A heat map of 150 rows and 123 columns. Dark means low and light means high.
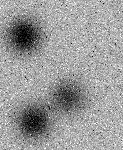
Overall the values sit about 60% of the way up the scale. The ninth with the lowest average is the top left. Three dips sink into the field. The halves do not mirror each other.
